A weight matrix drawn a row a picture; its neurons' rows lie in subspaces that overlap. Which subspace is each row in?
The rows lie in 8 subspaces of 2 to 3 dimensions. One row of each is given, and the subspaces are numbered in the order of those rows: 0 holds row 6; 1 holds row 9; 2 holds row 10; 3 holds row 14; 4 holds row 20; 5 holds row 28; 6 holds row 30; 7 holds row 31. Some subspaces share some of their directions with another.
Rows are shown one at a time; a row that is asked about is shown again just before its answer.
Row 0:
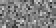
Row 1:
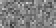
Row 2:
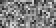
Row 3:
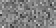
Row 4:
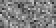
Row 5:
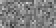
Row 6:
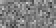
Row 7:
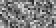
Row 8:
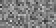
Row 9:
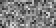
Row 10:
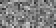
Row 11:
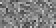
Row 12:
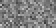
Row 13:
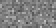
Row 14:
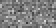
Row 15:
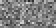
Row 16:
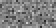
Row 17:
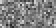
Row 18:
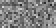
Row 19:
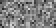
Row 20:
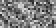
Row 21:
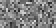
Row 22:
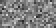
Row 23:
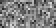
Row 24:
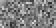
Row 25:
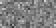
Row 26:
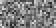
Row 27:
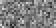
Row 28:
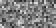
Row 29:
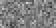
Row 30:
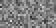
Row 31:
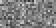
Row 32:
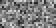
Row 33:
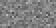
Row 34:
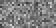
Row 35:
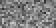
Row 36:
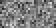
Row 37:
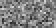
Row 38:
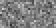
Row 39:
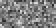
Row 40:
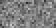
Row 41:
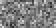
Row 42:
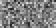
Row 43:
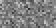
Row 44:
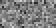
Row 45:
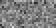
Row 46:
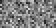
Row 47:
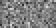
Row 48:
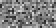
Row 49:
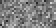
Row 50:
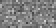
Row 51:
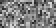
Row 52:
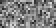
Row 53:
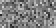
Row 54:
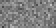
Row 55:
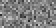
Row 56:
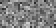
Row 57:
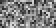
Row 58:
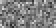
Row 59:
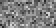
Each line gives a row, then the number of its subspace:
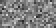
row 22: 1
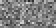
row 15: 7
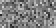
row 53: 7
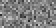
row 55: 7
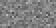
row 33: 1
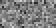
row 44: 5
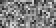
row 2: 1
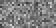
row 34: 6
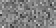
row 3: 7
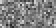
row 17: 7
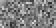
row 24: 2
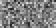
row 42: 0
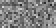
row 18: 7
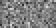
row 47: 0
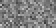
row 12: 6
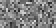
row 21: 2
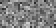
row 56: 2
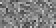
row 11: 2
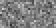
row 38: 4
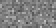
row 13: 3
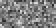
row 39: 5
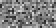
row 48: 3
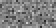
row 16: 3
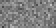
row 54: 7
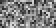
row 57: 1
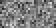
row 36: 1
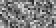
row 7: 4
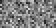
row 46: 6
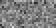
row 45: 5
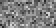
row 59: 1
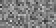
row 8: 6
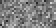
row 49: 4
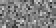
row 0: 0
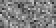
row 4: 4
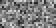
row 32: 5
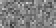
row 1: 0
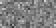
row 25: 2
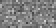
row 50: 3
